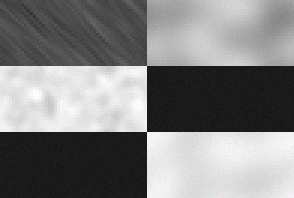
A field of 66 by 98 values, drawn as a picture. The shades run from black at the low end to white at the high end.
It is made of 3 by 2 panels. Panel 1,1: low, slanting down to the right, faint in contrast. Panel 1,2: high, smooth. Panel 2,1: very high, blotchy, faint in contrast. Panel 2,2: very low, flat. Panel 3,1: very low, flat. Panel 3,2: very high, smooth, faint in contrast.
